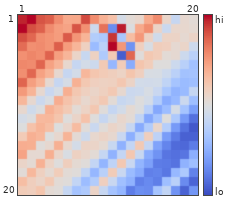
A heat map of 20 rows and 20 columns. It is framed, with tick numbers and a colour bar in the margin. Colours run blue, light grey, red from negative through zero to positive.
Roughest part: top middle. Histogram: bell-shaped. Grain: diagonal, up to the right. Odd patch: rougher, in the top middle. Slope: up to the top left. Ninth with the highest average: top left.
